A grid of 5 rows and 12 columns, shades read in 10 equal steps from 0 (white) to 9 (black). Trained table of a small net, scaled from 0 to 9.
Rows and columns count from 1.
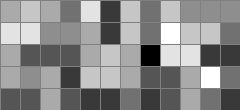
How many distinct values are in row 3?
6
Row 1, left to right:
3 2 3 5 1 7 2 5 2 4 4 4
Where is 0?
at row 2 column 9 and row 4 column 11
